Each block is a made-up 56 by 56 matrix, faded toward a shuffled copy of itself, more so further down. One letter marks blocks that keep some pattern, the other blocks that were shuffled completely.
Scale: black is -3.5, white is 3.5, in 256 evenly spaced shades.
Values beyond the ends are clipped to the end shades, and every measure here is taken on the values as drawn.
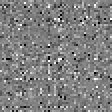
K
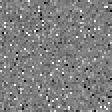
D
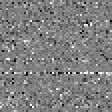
K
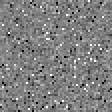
D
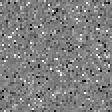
D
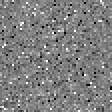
D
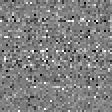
K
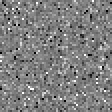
D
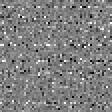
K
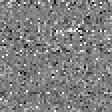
K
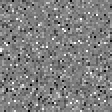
D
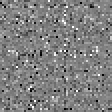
K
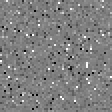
D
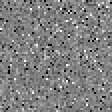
D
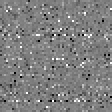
K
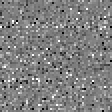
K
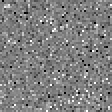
D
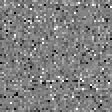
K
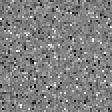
D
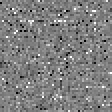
K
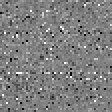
K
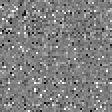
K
